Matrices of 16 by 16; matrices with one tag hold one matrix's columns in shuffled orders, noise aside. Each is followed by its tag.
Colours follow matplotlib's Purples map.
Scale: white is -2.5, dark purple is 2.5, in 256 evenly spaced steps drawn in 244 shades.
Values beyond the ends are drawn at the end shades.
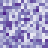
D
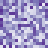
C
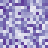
C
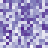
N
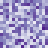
C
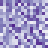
C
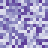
C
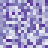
C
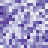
D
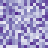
C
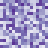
C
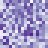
N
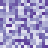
C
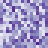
D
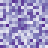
C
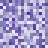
C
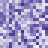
N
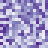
N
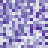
N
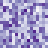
D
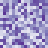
C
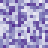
D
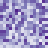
N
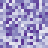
N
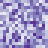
D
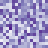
N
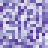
D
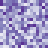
C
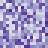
D
